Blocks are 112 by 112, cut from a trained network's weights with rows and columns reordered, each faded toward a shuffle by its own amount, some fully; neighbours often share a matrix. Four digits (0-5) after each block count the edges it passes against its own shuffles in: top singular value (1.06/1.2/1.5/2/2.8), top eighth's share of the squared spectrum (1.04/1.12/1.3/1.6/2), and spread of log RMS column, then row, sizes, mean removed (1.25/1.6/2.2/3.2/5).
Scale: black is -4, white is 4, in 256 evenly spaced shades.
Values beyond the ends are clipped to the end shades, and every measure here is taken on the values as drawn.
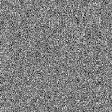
3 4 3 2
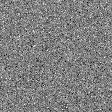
0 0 0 0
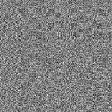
4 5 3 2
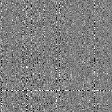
4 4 4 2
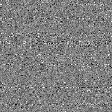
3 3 0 3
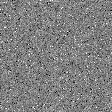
0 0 0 0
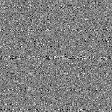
3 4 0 3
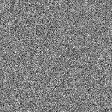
3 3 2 0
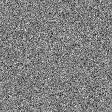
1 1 0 0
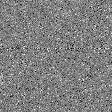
2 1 0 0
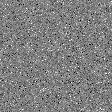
0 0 0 0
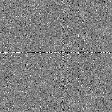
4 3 2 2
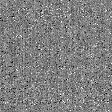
2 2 0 2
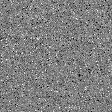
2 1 1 0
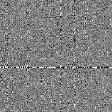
4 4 3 2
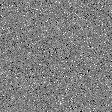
0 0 0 0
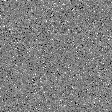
0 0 0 0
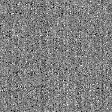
3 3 1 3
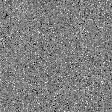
1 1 0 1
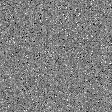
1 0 0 0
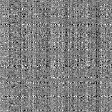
4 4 2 4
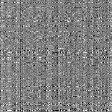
4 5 2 4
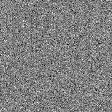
2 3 1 0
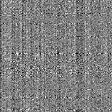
4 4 2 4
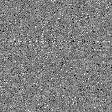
2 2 1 1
